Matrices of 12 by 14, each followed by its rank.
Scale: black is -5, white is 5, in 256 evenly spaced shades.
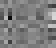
two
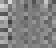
two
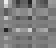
one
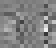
two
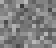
full rank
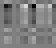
one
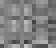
two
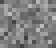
full rank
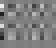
one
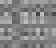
two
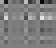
one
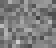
full rank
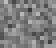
full rank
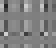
one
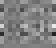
two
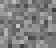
full rank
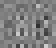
two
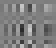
one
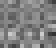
two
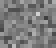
full rank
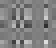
one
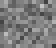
full rank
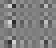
one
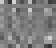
two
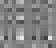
two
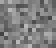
full rank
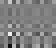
one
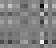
one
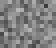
full rank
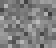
full rank
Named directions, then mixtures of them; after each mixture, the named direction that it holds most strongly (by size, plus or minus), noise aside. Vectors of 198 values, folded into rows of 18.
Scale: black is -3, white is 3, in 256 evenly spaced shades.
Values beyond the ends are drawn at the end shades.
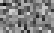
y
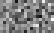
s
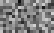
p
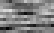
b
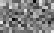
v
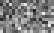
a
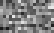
p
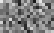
v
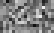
s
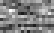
b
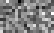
p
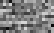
b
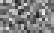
y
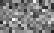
v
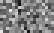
y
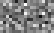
s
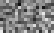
p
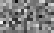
s
